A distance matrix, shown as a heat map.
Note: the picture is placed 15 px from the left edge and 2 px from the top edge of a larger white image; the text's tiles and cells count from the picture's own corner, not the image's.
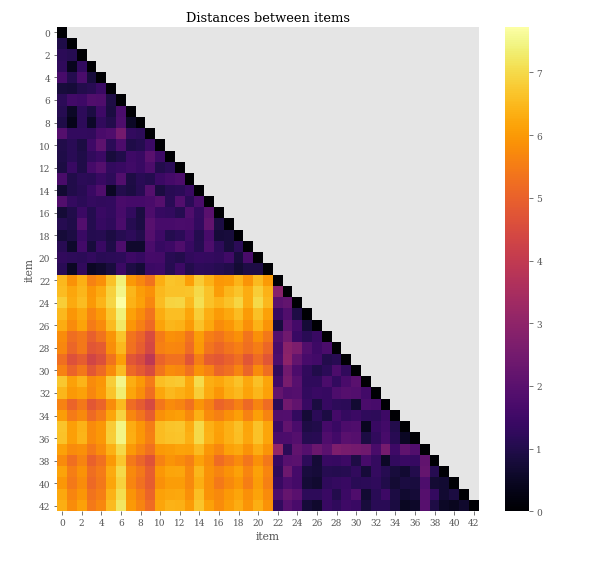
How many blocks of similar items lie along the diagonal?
2
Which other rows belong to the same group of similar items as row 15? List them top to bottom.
0, 1, 2, 3, 4, 5, 6, 7, 8, 9, 10, 11, 12, 13, 14, 16, 17, 18, 19, 20, 21
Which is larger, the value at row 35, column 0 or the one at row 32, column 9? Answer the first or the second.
the first
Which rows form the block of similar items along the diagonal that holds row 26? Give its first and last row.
22 to 42
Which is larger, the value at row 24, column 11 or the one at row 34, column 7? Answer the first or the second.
the first
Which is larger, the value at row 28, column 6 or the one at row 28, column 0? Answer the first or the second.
the first
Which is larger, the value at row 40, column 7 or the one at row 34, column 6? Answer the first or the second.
the second
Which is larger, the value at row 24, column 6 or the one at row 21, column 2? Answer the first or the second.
the first
